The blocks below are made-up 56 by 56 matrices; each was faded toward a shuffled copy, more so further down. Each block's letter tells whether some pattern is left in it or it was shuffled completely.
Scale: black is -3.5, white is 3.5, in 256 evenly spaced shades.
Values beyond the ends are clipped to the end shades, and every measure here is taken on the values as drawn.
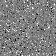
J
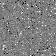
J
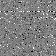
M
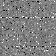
M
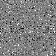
M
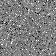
J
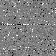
M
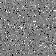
M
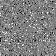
M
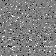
M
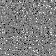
M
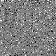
M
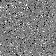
J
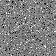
J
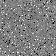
J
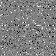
M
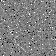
J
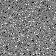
J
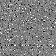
M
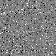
M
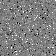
J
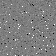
J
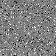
M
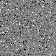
J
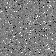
J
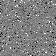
J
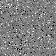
M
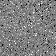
J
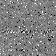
M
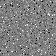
J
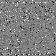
M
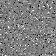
M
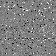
M
